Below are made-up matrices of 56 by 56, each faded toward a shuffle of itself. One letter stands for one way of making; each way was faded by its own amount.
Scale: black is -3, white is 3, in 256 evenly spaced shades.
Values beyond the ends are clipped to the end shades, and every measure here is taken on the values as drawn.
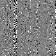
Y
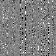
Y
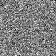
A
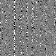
Y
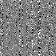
Y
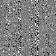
Y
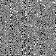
Y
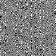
Y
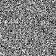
A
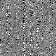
Y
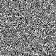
A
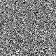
A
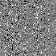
Y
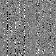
Y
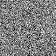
A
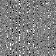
Y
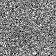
A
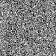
A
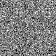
A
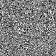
A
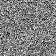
A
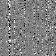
Y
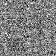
A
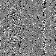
Y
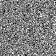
A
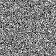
A
